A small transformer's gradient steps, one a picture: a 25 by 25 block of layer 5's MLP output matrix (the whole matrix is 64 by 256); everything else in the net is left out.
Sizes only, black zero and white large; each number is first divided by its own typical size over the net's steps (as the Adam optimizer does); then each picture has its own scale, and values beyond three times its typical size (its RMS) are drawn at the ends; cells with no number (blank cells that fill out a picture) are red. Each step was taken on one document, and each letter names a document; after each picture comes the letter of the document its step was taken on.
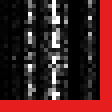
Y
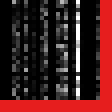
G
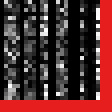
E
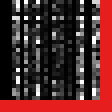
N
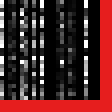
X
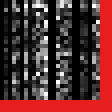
N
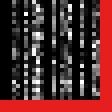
N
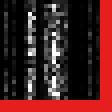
Y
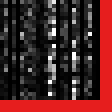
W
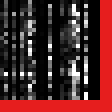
W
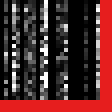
E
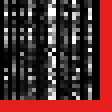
W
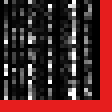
W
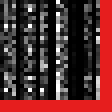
E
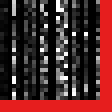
G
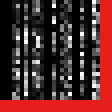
N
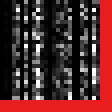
N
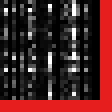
W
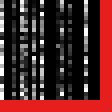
X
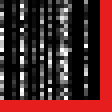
X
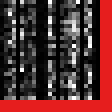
W
